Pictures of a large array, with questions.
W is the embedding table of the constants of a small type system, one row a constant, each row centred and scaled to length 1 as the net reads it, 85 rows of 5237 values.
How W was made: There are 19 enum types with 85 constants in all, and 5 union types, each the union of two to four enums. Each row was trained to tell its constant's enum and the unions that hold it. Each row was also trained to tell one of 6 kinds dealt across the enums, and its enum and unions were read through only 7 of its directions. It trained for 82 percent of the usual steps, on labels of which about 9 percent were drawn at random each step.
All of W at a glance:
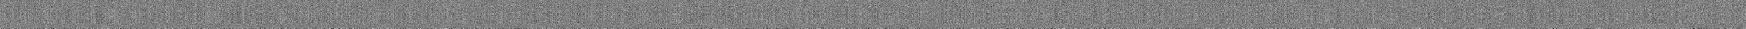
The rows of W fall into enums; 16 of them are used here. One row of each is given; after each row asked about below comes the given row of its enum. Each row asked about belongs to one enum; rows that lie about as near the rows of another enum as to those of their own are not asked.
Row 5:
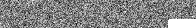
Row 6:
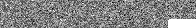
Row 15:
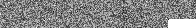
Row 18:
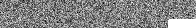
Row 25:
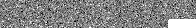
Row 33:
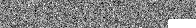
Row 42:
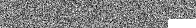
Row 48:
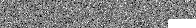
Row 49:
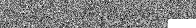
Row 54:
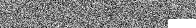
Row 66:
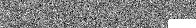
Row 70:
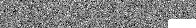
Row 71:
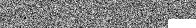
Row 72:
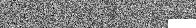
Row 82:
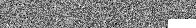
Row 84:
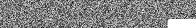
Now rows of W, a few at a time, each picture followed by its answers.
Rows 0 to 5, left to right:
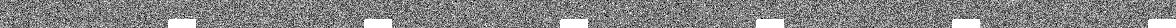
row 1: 82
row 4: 71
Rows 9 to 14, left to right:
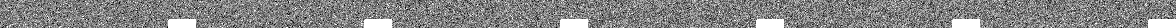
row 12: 15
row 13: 5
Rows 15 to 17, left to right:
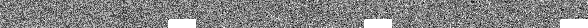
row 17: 54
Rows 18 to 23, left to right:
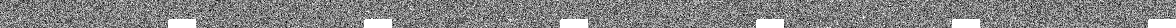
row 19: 18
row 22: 49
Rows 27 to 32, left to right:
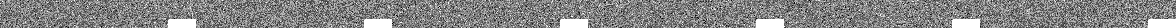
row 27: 84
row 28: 54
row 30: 84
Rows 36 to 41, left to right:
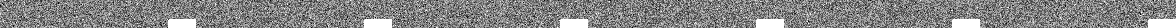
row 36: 15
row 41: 42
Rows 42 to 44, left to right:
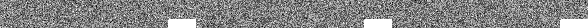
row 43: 42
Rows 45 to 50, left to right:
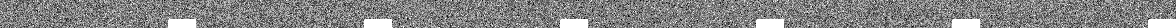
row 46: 33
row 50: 15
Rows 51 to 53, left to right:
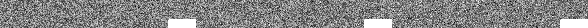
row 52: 54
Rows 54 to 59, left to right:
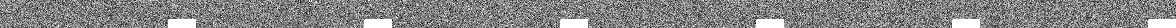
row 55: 72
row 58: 5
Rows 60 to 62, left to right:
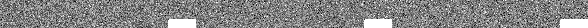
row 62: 71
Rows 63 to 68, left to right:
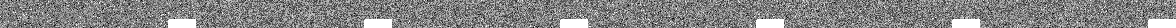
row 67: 54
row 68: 5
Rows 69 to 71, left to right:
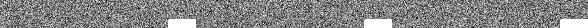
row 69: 42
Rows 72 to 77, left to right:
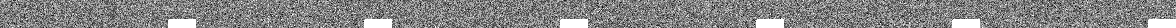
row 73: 15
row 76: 49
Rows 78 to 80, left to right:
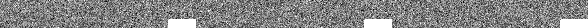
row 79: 5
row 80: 70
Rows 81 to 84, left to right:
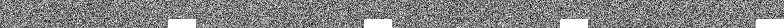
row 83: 42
